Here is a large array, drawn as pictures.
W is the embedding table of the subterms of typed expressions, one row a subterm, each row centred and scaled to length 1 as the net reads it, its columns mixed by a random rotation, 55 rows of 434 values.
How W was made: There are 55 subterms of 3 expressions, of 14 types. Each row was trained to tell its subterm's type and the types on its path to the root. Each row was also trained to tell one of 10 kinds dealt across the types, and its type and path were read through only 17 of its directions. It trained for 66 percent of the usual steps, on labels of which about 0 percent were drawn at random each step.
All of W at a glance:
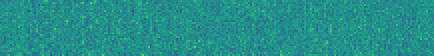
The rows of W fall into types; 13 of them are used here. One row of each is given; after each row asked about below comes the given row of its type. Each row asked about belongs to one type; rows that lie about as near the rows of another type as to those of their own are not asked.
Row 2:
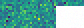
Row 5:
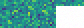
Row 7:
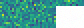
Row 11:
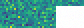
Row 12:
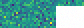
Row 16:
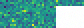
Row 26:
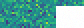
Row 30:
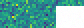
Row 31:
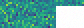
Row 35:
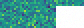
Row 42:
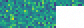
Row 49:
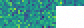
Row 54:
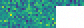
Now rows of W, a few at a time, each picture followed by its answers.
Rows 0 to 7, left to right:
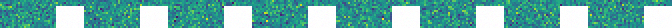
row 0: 7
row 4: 54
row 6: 5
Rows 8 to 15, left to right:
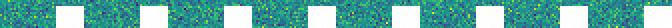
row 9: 54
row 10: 5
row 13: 5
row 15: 7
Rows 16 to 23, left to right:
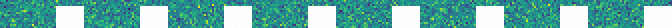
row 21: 30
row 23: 7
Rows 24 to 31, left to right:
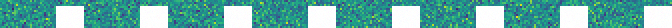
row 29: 54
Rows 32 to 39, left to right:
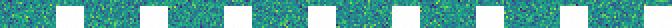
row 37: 16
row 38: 5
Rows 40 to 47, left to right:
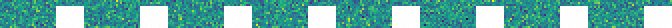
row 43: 54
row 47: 2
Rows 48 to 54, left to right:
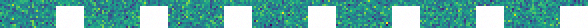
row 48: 30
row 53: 2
